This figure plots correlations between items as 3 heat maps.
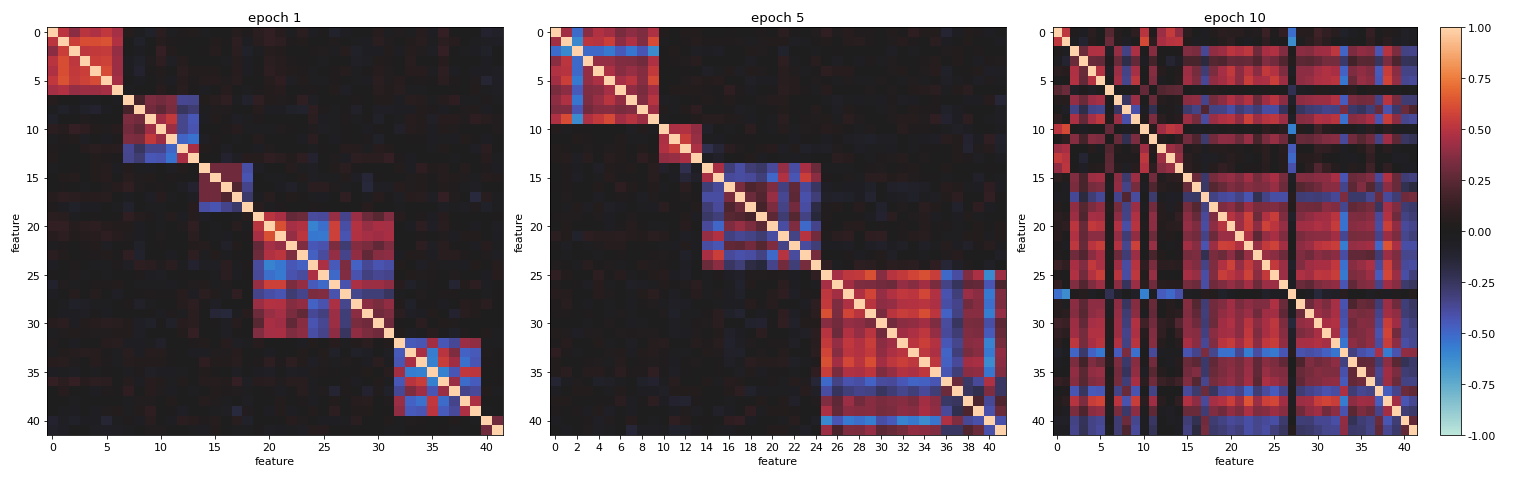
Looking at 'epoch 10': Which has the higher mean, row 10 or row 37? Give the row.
10
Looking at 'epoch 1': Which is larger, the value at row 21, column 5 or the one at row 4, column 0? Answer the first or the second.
the second
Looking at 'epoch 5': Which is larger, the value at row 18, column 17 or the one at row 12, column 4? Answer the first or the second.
the first
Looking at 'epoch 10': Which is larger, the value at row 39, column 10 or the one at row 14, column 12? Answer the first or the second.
the second
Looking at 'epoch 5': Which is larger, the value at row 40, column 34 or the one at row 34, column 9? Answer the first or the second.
the second
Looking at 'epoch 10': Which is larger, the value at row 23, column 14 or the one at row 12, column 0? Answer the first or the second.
the second
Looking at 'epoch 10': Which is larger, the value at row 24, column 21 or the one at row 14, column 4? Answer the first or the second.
the first
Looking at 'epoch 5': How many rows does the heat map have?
42
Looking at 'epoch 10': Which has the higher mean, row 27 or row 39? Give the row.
39
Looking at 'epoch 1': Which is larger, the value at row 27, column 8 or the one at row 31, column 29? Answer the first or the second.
the second
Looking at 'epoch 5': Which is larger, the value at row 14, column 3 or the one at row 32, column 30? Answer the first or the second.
the second
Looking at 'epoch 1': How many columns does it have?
42
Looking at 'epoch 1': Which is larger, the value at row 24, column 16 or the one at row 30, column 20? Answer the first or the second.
the second
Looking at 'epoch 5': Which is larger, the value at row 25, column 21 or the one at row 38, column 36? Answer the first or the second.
the first
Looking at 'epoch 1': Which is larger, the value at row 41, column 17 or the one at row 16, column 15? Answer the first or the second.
the second
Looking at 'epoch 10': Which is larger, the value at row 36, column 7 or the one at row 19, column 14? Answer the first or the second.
the first
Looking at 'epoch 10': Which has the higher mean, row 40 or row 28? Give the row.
28
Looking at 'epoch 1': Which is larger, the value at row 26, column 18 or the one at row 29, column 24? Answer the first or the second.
the first
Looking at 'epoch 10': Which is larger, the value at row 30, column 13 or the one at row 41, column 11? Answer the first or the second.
the first
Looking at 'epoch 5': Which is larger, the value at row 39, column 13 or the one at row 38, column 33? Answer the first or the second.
the second
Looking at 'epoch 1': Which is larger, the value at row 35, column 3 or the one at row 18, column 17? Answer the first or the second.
the first
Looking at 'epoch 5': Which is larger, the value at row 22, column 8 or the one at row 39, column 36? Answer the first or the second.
the first
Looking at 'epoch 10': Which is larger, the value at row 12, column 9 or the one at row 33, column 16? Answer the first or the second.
the first
